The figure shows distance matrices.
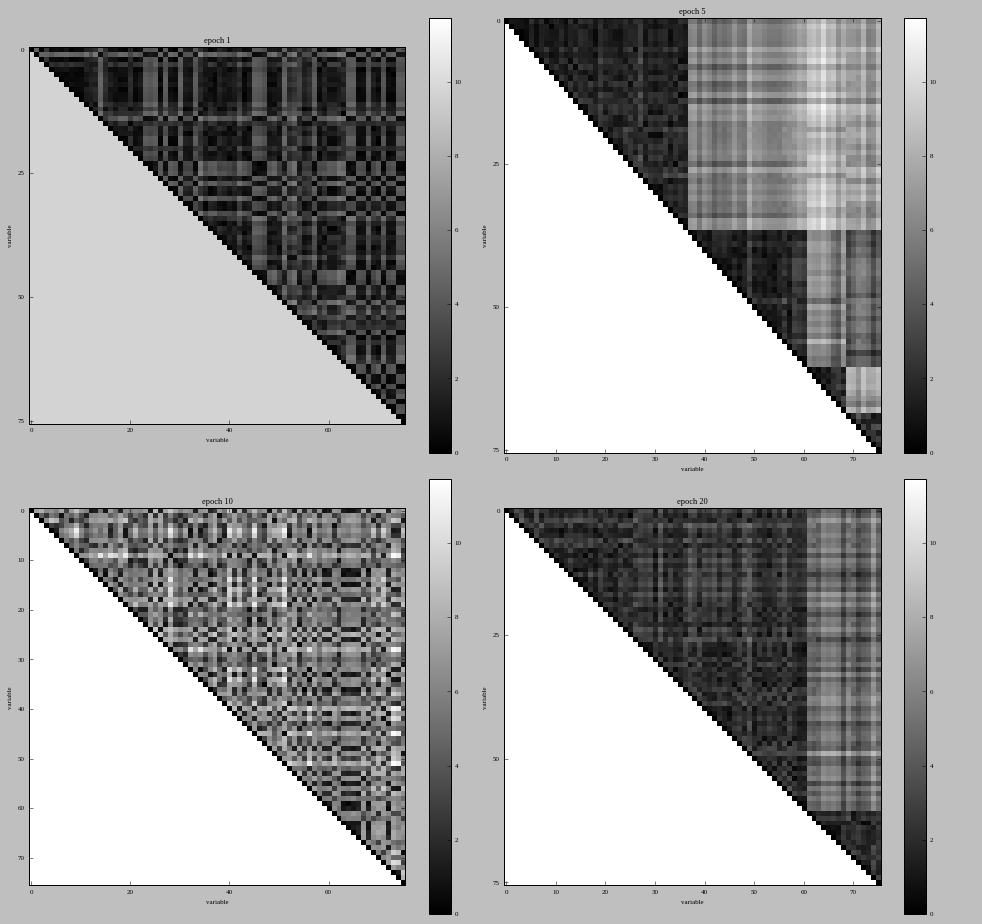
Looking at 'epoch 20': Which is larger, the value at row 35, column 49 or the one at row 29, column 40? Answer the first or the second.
the first
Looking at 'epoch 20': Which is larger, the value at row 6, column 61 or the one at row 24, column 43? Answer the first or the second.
the first
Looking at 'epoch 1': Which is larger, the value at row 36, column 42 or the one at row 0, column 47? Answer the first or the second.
the second
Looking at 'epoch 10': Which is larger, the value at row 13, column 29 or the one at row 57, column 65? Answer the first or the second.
the first
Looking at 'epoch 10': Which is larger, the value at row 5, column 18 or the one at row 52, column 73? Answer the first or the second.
the first
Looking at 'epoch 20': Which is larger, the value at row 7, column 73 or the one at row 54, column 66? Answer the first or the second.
the second
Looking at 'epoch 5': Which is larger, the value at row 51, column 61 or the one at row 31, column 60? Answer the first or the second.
the second
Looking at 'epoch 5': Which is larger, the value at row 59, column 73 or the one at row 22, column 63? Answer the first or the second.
the second
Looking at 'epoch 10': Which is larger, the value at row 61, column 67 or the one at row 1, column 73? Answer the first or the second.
the second
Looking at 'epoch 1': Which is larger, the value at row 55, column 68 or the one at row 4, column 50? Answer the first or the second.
the first
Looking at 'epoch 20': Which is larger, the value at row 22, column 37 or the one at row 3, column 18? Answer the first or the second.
the first
